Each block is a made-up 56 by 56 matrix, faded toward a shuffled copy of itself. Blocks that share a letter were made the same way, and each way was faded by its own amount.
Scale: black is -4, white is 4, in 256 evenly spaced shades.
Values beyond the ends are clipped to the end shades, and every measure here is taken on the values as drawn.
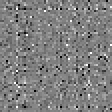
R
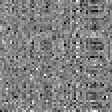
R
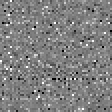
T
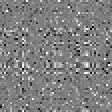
R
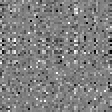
R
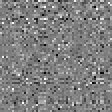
R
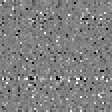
T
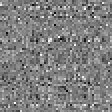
R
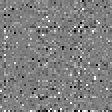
R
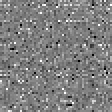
T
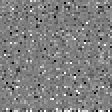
T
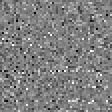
T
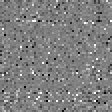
T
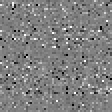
T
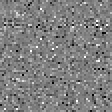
T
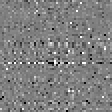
R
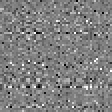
R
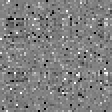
T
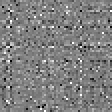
R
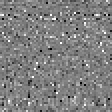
T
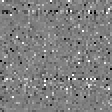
T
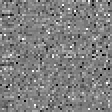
T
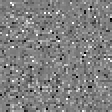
T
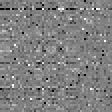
R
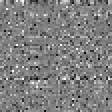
R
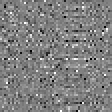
R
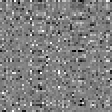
R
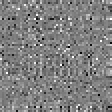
R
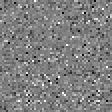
T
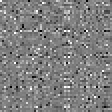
R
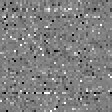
T
